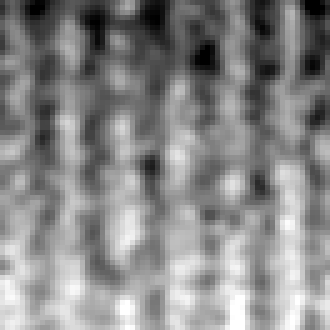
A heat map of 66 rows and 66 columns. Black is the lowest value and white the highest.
Stripes: upright, repeating 6 times. Lone odd cells: none. Slope: up to the bottom. Ninth with the highest average: bottom right. Histogram: bell-shaped. Mirror symmetry: none.
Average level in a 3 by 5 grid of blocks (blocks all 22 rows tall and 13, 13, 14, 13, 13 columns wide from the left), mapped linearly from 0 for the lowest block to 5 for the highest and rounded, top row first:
1 1 0 0 0
2 3 3 2 3
5 4 5 5 5
